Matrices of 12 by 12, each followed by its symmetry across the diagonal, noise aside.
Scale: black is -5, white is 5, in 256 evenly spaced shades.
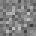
symmetric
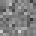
antisymmetric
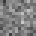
neither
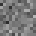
neither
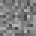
antisymmetric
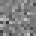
neither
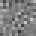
antisymmetric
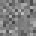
antisymmetric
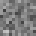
neither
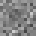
symmetric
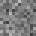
neither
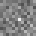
symmetric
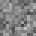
symmetric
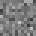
neither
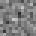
antisymmetric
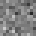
antisymmetric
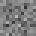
symmetric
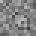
symmetric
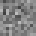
neither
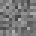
symmetric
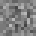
neither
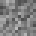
antisymmetric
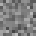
antisymmetric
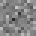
symmetric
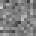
antisymmetric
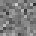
neither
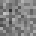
neither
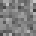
antisymmetric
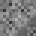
symmetric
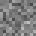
symmetric
